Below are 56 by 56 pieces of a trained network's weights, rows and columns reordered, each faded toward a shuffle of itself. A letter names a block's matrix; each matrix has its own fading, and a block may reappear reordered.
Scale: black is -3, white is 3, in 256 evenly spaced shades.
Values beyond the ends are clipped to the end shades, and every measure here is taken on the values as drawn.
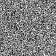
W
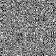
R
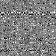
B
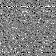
B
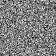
W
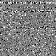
B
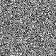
R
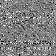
B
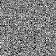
R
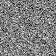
R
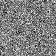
W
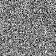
R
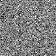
R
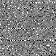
B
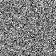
R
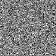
R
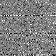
B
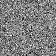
R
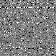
B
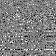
B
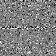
B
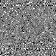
B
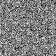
W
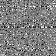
B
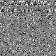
B
